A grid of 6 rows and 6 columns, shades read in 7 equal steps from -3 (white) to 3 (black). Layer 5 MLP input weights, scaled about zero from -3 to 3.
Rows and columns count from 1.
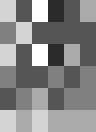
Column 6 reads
-1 1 1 0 0 -1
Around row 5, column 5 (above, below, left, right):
1 -1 1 0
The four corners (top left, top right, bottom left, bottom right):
-2 -1 -2 -1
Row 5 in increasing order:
-1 0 0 0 1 1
